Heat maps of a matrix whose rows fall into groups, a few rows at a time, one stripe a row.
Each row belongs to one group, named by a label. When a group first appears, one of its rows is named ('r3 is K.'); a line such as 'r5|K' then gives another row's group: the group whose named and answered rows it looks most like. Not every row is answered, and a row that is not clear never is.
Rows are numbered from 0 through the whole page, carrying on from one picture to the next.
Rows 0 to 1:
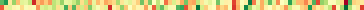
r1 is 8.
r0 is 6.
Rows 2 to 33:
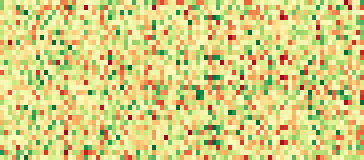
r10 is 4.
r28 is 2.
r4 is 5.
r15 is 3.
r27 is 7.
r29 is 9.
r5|7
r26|4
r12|8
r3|2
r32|2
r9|3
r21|8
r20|8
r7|3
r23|5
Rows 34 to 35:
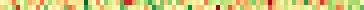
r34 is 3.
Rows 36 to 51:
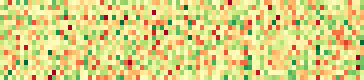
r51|6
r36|4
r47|9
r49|9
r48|3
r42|9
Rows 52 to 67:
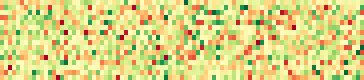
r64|8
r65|4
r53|6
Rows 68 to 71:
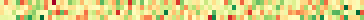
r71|3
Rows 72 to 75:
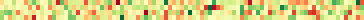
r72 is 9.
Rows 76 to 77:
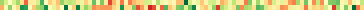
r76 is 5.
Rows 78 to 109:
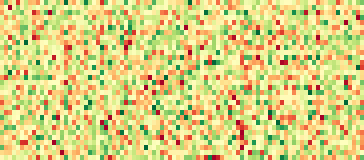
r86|3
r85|3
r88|2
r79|4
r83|5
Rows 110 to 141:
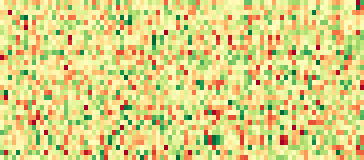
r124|5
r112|4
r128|6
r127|8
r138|7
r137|7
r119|3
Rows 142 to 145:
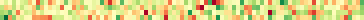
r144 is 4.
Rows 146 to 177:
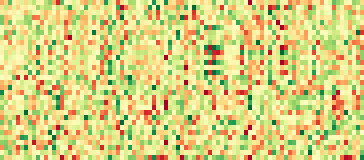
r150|2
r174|6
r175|5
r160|7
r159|5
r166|9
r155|7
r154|4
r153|2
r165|9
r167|9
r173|5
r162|5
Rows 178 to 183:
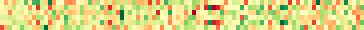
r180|4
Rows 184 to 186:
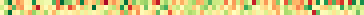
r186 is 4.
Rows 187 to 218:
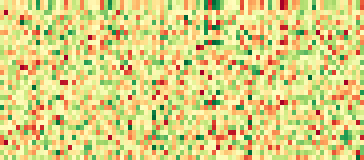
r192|7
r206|9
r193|6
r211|9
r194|8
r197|9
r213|3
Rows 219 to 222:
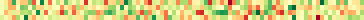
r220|5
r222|3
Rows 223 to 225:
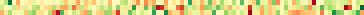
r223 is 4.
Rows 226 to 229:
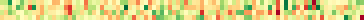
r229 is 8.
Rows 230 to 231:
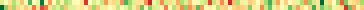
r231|6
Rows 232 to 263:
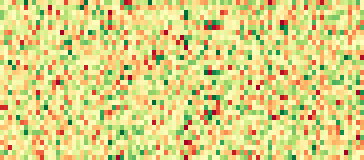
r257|5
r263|5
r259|9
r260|5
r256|2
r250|9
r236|7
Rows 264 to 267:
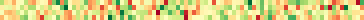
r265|8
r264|9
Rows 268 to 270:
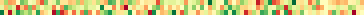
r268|5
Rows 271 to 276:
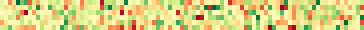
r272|7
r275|8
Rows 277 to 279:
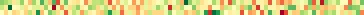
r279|7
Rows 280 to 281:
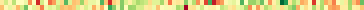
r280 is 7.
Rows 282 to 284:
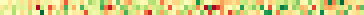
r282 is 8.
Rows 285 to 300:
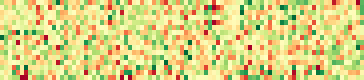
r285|9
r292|6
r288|5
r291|3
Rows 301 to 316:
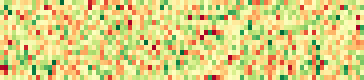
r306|9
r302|6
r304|2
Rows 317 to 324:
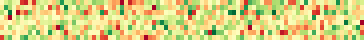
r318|6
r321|8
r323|7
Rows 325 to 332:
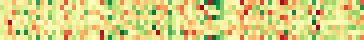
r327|3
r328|7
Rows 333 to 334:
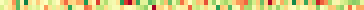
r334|2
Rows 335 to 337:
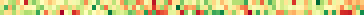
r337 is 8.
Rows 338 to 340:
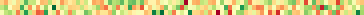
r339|5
